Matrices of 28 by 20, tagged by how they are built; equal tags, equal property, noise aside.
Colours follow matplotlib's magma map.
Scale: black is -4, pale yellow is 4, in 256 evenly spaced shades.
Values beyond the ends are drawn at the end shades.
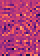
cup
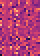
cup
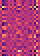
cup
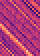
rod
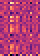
cup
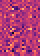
cup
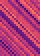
rod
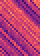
rod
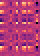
cup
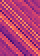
rod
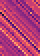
rod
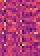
cup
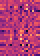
cup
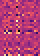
cup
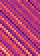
rod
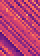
rod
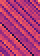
rod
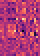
cup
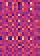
cup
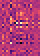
cup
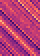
rod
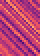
rod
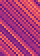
rod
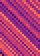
rod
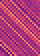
rod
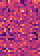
cup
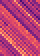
rod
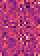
cup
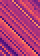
rod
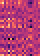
cup
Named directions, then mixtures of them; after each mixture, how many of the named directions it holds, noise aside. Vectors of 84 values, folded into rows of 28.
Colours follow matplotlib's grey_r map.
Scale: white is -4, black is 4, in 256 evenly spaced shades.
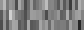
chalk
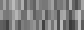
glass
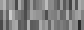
one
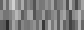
one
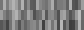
one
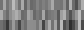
one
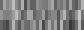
one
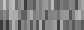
two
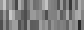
one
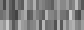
two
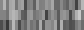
two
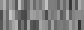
one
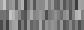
two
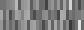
two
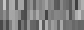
two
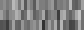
one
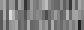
one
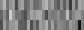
one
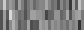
one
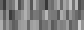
one
